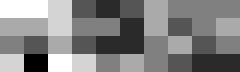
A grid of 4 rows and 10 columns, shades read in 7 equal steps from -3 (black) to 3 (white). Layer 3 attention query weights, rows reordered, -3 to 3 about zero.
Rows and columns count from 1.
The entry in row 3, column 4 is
-1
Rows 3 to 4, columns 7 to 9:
0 1 -1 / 0 -1 -2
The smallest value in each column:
0 -3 1 -1 -2 -2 0 -1 -2 -2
